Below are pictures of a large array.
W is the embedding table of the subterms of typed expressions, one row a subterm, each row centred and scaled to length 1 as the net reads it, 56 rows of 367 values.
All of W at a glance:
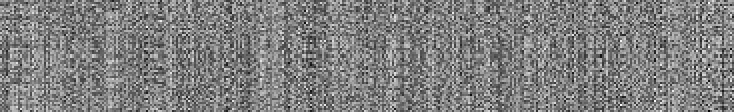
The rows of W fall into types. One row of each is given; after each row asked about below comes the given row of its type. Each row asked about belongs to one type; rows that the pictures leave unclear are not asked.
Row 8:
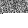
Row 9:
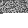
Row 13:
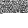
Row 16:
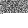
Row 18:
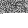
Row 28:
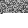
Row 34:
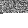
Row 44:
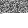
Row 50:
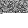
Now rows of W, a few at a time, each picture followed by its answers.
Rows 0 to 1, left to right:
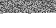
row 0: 16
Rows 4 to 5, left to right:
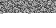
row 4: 16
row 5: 50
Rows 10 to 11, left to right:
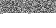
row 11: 50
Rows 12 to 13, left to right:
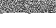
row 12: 18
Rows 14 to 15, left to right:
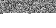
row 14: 34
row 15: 9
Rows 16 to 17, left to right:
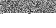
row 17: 50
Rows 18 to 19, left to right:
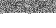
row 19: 16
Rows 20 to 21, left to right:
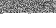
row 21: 18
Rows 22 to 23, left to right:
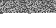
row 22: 9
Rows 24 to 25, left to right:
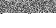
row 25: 8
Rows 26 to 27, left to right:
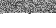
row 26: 18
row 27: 28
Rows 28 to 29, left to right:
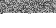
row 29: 18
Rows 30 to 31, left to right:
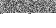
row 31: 8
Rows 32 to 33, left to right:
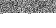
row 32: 44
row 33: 16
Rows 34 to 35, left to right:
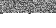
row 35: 28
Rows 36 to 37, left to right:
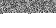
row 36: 9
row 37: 8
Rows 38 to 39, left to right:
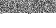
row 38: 44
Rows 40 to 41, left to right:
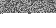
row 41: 9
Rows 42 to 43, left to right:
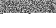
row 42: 28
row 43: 18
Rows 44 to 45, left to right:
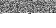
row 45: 28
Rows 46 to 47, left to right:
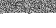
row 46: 18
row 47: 44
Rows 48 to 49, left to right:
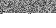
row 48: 50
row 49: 8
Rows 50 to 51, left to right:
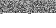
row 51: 28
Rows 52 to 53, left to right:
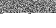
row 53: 8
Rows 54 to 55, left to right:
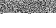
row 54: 28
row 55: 44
